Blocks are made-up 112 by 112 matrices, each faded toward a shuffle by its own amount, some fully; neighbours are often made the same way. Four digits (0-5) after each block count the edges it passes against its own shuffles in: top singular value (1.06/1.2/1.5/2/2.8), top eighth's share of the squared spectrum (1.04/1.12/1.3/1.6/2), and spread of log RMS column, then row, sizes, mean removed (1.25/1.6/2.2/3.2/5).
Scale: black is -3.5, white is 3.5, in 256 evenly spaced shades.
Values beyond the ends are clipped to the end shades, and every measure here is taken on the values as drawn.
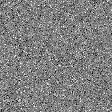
3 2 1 0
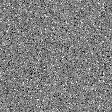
0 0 0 0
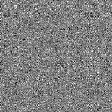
4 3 2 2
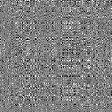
5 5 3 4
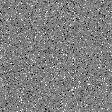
3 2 1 0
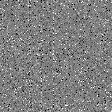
3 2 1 0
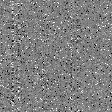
3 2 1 0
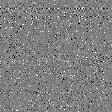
4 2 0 1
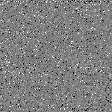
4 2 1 1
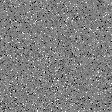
3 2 0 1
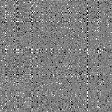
5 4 3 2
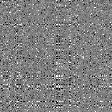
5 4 3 3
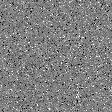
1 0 0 0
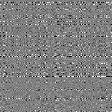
5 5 3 4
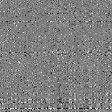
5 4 1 3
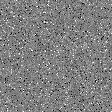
1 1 0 0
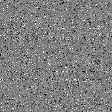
3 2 0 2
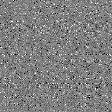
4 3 1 2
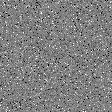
1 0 0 0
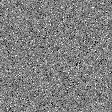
0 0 0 0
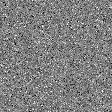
0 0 0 0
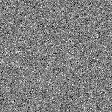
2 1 0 0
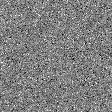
0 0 0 0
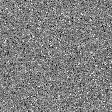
0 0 0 0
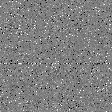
3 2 0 1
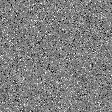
0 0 0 0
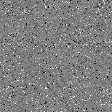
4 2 1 1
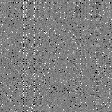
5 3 2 1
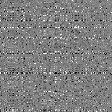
5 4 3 3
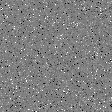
0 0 0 0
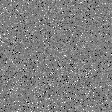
2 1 0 0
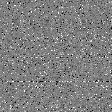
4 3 1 2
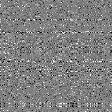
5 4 2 3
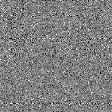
4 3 2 2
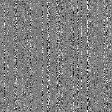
2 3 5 0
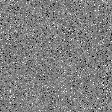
1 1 2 0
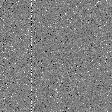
3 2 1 0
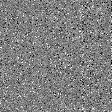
1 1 2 0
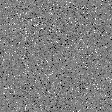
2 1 1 1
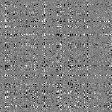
4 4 4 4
